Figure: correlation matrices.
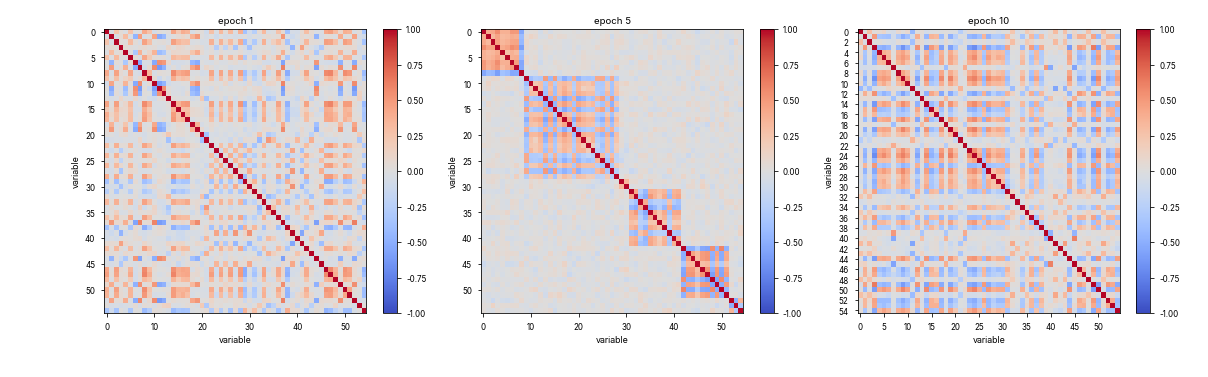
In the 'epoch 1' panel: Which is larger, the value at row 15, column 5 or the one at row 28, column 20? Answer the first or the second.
the first
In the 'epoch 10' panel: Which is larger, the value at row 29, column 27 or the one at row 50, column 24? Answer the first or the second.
the second
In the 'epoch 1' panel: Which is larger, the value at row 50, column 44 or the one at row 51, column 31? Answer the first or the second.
the first
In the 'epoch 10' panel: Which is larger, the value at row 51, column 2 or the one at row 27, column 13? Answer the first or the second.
the first
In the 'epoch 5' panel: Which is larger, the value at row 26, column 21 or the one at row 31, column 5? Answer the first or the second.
the first
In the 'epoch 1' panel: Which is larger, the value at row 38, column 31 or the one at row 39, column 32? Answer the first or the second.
the first
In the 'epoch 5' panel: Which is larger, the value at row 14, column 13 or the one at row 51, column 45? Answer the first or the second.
the second
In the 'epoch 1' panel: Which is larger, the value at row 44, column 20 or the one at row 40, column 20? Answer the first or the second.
the first
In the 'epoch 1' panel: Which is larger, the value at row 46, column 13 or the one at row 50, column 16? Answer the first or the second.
the second
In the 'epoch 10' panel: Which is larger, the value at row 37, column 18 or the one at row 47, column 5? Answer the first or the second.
the first
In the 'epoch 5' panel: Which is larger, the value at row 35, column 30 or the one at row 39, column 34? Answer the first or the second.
the second
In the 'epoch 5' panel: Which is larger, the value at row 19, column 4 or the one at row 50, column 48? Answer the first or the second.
the second
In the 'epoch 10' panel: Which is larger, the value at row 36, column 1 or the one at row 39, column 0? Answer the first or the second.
the first
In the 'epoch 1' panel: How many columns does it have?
55
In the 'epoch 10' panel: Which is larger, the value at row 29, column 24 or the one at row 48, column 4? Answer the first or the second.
the first
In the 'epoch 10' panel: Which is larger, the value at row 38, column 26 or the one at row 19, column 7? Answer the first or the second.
the first
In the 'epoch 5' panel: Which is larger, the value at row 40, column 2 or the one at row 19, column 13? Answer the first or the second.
the second
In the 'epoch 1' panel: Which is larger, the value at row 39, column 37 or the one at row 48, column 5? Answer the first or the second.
the second
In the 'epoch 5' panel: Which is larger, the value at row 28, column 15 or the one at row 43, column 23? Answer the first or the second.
the second
